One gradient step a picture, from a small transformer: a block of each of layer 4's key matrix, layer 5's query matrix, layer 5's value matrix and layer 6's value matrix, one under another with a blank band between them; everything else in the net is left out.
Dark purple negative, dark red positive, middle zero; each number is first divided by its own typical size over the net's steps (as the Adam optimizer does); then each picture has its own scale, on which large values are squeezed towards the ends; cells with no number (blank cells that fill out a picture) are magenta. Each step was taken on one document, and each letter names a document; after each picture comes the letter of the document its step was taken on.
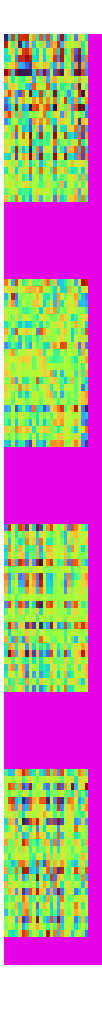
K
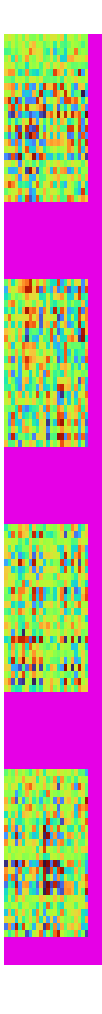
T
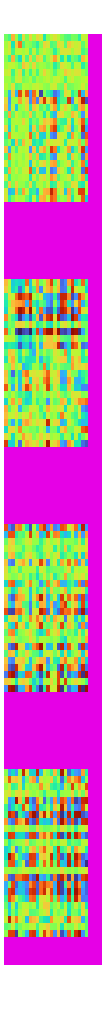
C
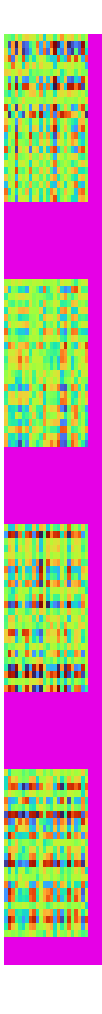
C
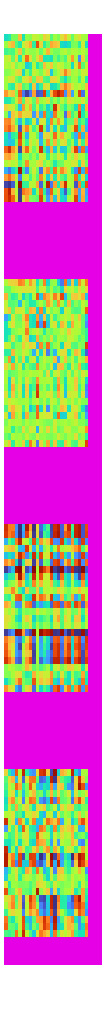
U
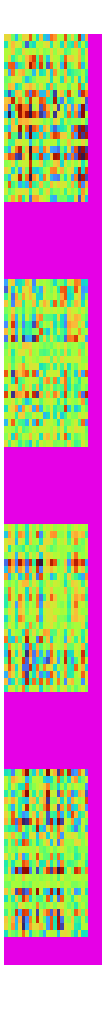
K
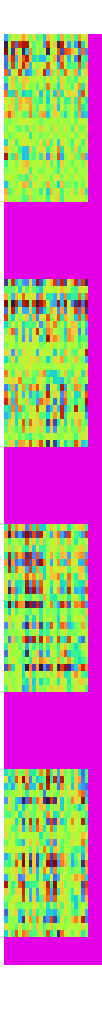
K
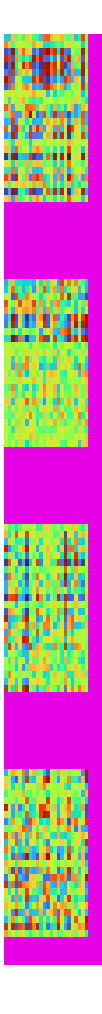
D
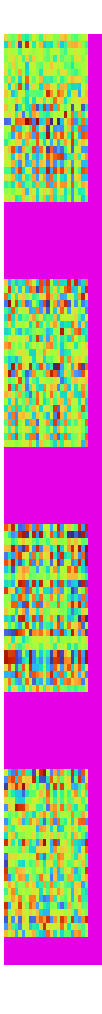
U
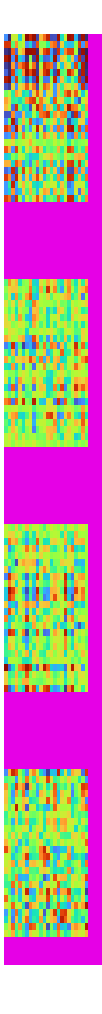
D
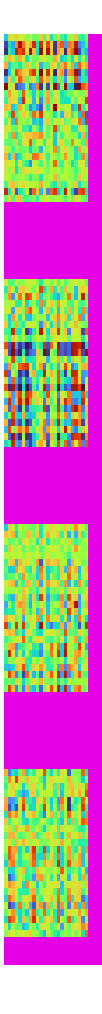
C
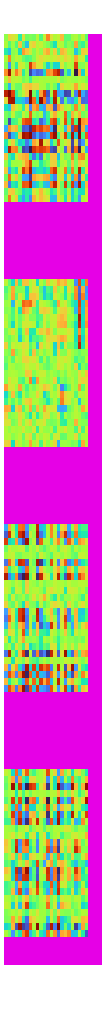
K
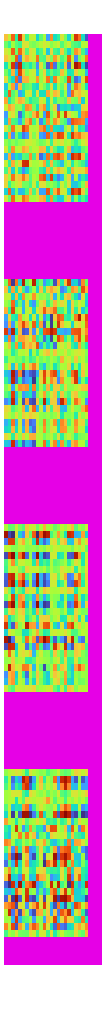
D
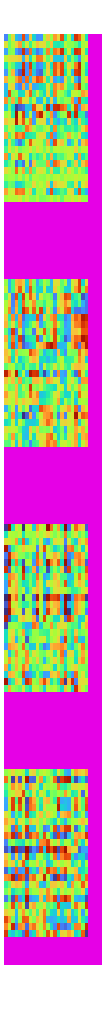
D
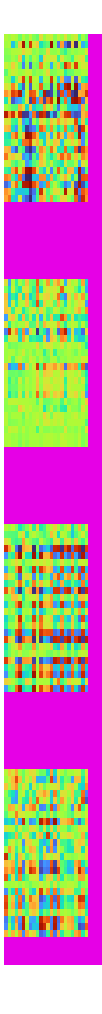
U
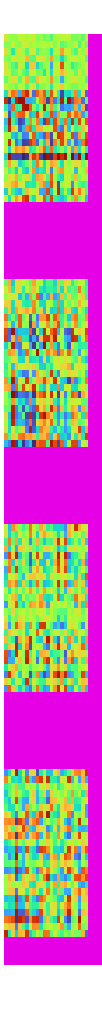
D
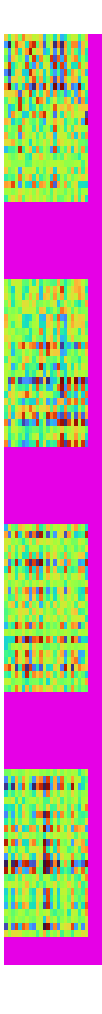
T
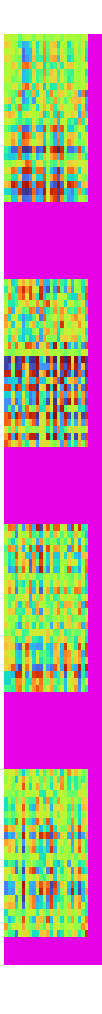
U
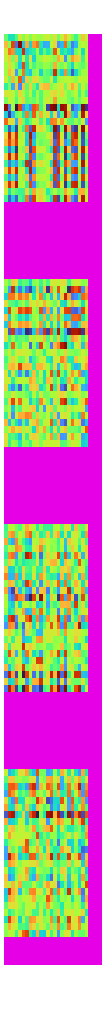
C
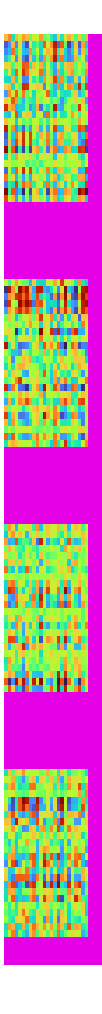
C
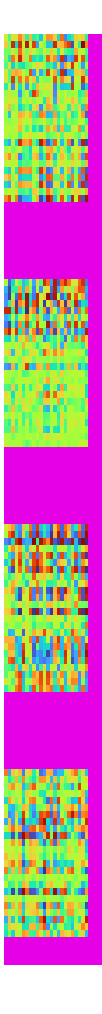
U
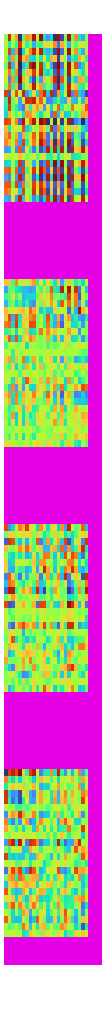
D
